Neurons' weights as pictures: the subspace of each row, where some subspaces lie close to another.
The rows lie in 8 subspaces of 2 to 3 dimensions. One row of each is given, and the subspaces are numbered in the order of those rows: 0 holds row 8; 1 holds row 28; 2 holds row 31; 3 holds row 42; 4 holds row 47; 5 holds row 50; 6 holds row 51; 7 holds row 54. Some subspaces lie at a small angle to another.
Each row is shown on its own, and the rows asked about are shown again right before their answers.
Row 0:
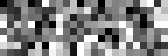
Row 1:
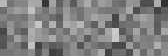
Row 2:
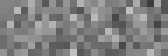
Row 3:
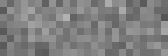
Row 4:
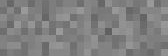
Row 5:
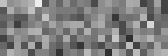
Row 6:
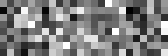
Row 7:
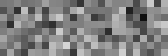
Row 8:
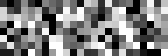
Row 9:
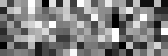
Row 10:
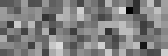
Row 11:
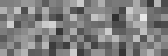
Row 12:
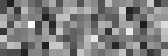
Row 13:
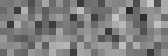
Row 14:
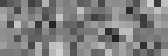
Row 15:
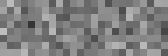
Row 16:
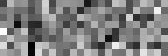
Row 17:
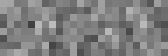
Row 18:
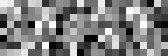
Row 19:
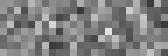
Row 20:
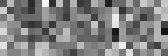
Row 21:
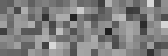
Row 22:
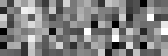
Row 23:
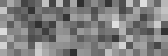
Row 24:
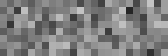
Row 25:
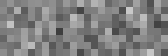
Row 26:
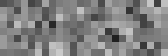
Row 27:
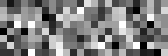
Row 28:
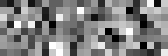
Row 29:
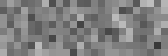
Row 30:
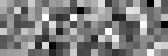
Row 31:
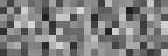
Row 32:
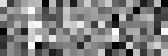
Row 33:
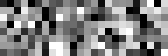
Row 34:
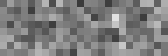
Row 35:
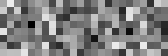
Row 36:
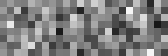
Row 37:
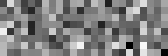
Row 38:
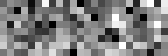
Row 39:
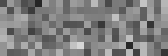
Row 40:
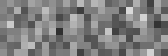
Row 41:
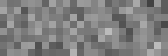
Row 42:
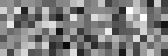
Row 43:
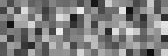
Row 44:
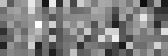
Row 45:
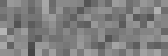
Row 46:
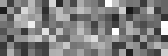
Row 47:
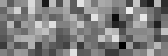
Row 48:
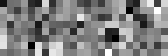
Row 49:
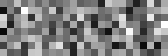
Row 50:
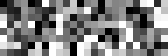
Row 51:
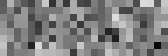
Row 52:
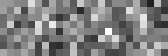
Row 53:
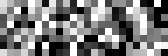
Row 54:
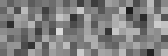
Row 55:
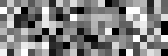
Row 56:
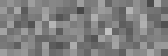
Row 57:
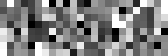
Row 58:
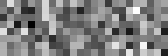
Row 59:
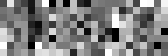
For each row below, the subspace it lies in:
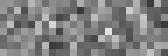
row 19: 2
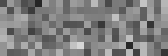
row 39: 0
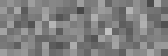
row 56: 2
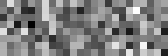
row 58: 1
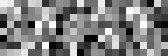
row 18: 5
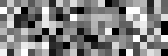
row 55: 3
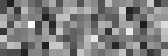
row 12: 5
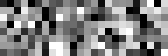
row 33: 1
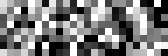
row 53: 2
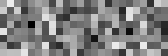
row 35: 5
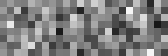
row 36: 7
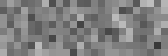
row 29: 6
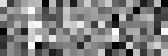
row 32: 1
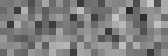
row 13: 4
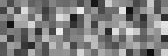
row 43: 7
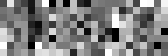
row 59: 6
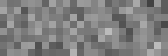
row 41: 6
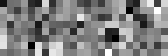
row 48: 0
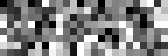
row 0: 5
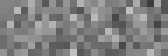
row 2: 4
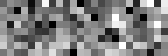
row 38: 4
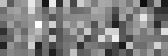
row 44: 2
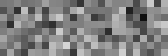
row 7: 3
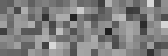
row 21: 6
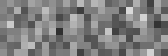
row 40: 7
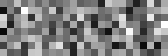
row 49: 6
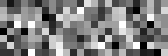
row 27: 0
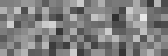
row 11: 3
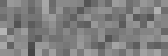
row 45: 0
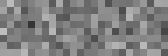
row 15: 5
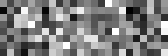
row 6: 3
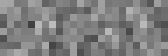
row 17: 5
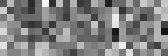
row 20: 4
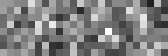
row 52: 2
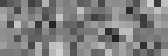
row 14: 1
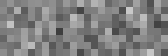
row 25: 7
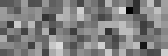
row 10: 0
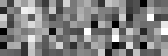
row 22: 6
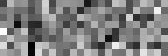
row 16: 0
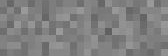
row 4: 2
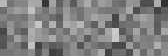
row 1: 1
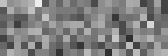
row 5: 0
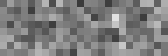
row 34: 3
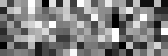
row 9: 4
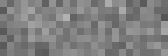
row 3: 7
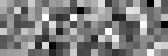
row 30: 6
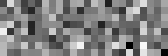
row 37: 0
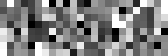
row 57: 6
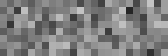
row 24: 4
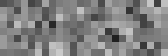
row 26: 1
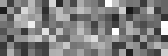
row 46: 3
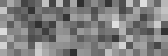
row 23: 7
